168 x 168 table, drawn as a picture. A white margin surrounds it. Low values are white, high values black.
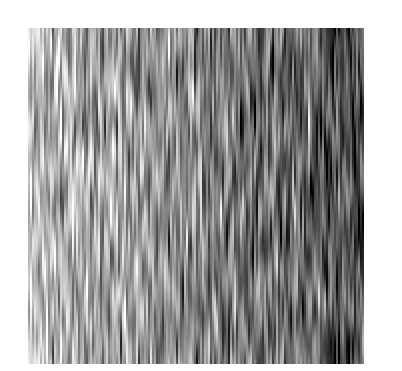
The field climbs toward the right. Overall the values sit about 50% of the way up the scale. The histogram is bell-shaped. The grain runs up and down.
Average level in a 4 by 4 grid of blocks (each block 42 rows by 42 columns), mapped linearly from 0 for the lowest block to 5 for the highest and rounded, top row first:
0 2 3 5 / 0 1 3 5 / 0 1 3 5 / 0 1 3 4
